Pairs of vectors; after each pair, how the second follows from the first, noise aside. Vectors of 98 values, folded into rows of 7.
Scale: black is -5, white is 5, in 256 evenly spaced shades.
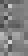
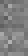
shrunk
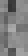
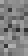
shuffled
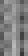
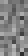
sign-scrambled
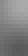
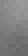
shrunk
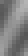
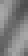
negated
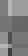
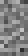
shuffled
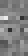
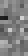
negated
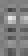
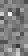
shuffled
